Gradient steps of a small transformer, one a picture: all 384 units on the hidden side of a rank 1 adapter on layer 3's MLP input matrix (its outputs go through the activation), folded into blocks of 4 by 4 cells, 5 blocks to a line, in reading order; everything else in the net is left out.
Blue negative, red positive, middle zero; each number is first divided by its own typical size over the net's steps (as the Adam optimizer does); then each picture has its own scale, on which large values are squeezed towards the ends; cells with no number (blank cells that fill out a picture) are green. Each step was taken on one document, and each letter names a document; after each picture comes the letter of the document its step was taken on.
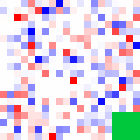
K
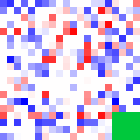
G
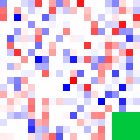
K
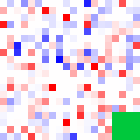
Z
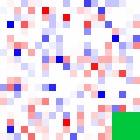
Z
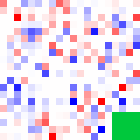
K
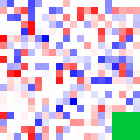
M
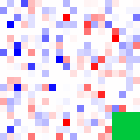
Z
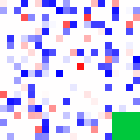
G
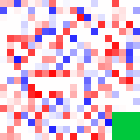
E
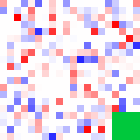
K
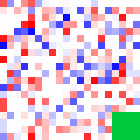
M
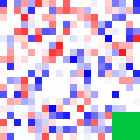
E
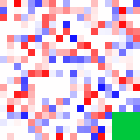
E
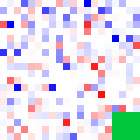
Z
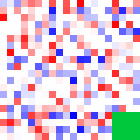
E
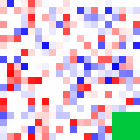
M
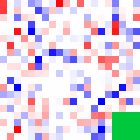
K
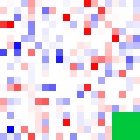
Z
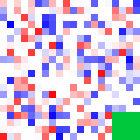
E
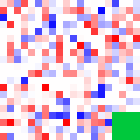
E
